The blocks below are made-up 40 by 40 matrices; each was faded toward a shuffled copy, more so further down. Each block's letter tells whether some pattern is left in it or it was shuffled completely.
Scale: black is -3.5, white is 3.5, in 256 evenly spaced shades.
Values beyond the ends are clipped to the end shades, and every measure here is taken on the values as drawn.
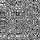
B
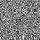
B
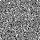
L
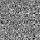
B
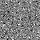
L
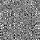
B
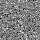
L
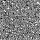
L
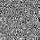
B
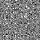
B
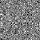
B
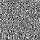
B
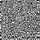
B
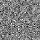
B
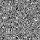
B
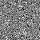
L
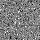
L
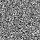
L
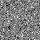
L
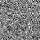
B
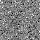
L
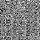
B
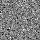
L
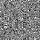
B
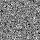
L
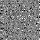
B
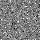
L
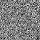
B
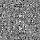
B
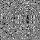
B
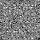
B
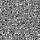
B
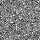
L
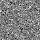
L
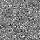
B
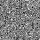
L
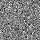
L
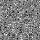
B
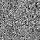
B
